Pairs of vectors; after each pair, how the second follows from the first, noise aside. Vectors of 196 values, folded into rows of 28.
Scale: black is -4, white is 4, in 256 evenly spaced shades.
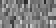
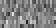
shuffled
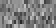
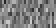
shuffled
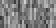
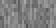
shrunk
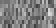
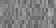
shrunk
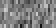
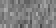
shrunk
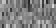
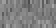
shrunk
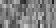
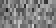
shuffled
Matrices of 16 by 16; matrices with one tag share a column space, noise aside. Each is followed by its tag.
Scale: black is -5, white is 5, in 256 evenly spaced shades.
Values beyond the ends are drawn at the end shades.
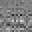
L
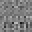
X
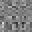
X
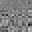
L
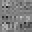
X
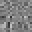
X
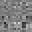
X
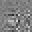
L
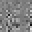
L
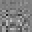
L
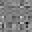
X
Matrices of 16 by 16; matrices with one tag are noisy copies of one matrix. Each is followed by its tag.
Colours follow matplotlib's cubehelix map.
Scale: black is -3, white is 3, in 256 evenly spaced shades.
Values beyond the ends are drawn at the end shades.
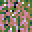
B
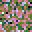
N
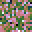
N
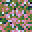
N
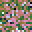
N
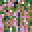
B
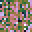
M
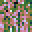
B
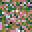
N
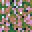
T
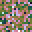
N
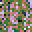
M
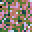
M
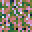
T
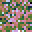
N
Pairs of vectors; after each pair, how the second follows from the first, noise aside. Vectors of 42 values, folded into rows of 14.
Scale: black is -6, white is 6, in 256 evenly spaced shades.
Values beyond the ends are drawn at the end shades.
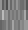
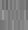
shrunk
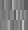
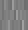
shrunk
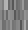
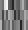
scaled up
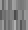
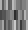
scaled up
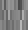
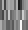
scaled up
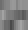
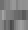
copied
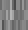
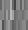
copied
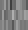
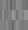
shrunk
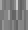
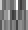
scaled up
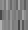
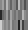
scaled up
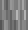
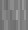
shrunk
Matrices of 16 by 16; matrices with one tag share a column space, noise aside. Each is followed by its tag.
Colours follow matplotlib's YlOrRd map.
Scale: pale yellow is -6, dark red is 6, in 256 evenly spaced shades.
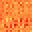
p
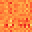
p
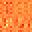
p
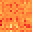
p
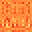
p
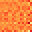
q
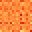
q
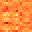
q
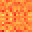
q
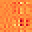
p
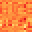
p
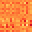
p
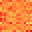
q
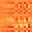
p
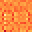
q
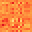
p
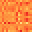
q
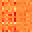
q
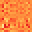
p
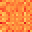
q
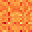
q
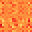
p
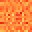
q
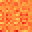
q
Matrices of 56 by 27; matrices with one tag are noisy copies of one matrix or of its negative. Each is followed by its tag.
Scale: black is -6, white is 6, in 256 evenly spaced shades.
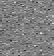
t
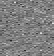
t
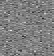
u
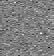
t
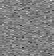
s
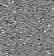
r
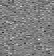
r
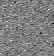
t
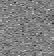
t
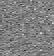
t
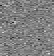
r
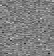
r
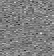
t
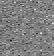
t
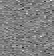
s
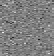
r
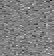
s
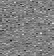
t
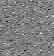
t
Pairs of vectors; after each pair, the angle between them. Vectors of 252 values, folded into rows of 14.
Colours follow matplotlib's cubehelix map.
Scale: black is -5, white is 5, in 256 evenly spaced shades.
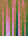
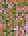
partly opposed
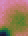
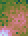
nearly opposite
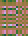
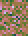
partly aligned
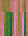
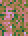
partly opposed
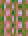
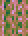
nearly opposite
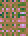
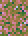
orthogonal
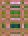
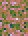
partly aligned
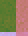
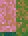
nearly opposite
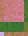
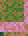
nearly opposite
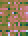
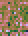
nearly opposite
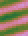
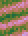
nearly parallel
